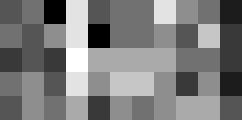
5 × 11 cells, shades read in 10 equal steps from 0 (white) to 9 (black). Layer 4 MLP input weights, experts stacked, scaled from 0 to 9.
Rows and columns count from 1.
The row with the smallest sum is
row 4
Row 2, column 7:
5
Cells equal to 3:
7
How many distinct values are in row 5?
5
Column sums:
29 25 31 6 29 19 20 16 25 19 36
